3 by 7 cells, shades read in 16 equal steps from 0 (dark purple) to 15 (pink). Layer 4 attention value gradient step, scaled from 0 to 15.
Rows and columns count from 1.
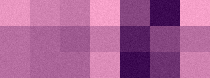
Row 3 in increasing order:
0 4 9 9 10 12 13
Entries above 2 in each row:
6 6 6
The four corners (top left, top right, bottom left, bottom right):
14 15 10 12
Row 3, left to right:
10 9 9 13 0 4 12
